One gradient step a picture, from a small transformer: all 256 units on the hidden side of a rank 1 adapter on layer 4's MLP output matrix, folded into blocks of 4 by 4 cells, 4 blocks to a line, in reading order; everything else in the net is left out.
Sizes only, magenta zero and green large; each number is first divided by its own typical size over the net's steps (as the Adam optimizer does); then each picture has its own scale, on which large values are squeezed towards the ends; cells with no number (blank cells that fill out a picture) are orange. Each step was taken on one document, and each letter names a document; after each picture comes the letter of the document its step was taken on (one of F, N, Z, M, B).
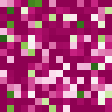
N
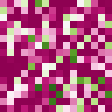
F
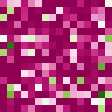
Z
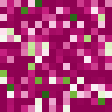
N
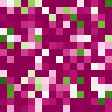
N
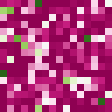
Z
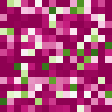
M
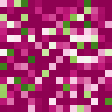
F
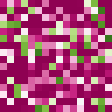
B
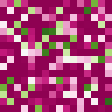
B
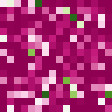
N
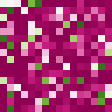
N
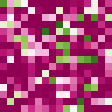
B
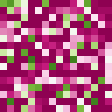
F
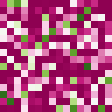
F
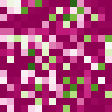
M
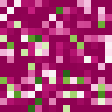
M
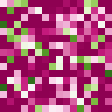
B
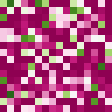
M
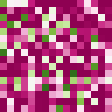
F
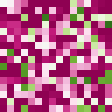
F
